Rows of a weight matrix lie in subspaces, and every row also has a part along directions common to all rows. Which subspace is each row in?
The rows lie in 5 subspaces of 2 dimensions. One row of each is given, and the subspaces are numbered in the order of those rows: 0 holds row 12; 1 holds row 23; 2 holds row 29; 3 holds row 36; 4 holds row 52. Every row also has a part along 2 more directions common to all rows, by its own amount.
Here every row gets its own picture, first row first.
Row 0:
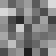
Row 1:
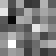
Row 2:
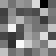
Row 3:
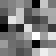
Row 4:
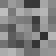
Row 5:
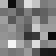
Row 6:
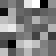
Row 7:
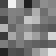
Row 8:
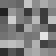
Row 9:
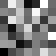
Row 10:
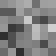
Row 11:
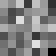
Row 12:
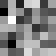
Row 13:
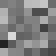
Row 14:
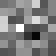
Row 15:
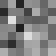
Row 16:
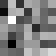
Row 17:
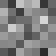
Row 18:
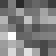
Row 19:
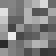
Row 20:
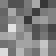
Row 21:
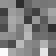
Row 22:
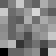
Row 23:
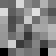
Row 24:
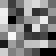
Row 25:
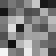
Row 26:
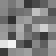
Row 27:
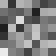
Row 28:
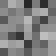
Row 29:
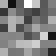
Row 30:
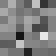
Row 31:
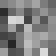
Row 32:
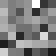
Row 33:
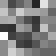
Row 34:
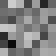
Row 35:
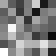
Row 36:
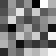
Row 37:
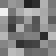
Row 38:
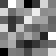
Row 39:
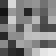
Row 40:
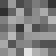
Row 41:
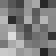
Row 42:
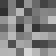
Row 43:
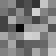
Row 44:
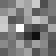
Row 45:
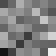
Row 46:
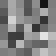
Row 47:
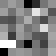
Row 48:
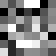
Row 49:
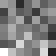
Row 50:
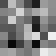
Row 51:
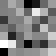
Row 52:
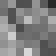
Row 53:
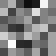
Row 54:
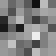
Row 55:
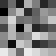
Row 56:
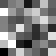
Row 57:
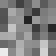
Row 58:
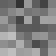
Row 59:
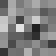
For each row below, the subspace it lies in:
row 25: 4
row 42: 4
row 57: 1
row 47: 3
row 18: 4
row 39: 2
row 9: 4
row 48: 2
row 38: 2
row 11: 4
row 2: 3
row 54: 0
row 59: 0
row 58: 4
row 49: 1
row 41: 4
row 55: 4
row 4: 2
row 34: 2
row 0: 4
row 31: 4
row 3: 0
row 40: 4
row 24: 3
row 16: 0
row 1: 0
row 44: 0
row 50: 2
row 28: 3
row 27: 0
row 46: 3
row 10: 1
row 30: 3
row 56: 1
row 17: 1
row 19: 3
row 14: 0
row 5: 2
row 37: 2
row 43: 0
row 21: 1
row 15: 0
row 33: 2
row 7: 2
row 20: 1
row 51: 3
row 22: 1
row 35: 1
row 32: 3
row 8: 2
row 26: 3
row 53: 0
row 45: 1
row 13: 3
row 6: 0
